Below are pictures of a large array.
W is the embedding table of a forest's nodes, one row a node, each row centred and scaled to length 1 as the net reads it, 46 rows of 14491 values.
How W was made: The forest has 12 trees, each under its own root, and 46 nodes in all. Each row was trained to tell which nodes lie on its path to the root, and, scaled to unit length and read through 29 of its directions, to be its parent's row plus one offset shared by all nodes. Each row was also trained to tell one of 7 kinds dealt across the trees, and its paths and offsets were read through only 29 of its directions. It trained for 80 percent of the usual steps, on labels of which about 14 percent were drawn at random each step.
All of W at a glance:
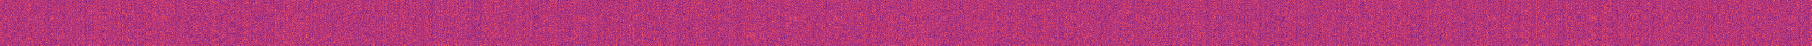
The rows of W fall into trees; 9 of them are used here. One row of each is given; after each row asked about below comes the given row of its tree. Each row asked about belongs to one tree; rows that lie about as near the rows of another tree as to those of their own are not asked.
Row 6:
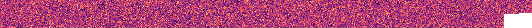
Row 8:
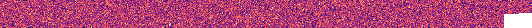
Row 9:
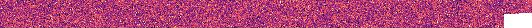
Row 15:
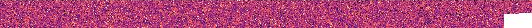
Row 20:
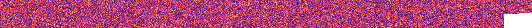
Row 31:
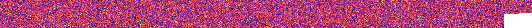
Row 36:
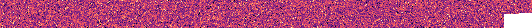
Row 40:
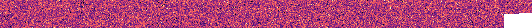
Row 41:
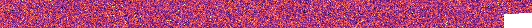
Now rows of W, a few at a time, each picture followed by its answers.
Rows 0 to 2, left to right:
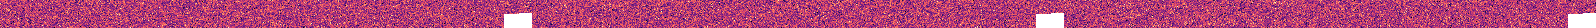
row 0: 15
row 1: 6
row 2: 40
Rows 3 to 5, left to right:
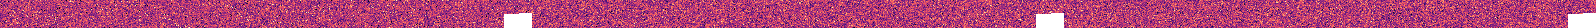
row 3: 15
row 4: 8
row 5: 9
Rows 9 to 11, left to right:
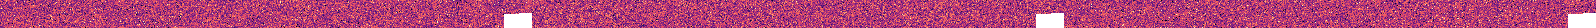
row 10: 31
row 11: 31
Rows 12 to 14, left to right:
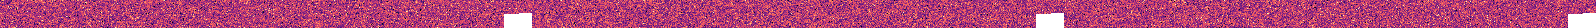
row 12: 6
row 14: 40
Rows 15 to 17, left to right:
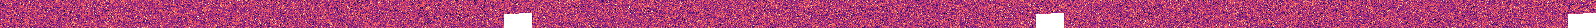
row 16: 20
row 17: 20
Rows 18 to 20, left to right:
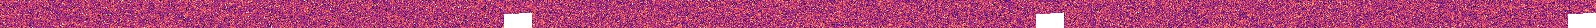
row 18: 20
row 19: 41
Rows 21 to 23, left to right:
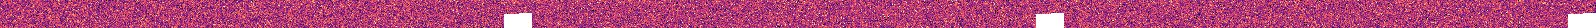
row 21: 31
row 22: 15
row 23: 8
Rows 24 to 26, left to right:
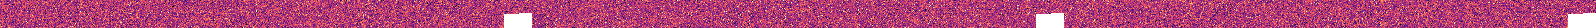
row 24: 6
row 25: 40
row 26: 6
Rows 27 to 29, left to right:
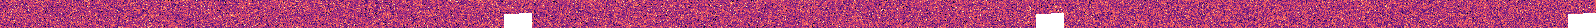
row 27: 20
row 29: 36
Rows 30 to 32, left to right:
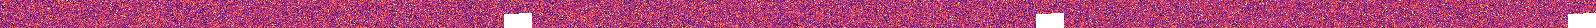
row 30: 40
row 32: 15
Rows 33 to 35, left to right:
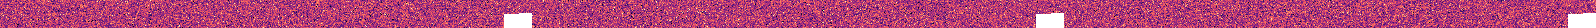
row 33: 6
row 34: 20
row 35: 36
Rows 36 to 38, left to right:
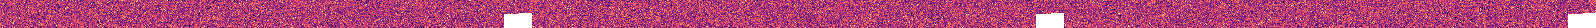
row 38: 9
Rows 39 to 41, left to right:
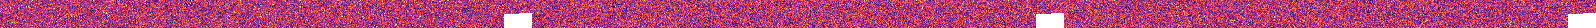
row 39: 40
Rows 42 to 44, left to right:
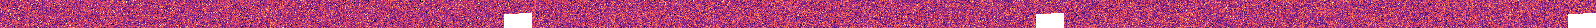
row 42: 15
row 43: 41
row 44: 31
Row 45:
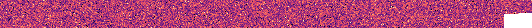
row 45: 31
